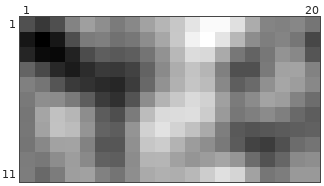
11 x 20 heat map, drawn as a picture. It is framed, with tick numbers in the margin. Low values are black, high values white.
On average the colour sits 50% of the way up the scale. The top left is the ninth with the lowest average. No single row or column stands out from its neighbours. The field is mottled with small blotches.
